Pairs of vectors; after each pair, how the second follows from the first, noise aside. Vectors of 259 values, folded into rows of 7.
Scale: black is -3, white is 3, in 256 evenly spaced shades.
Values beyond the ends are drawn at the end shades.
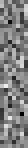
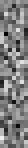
reversed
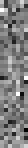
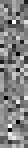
shuffled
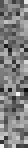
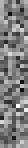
shuffled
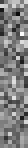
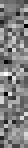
shuffled
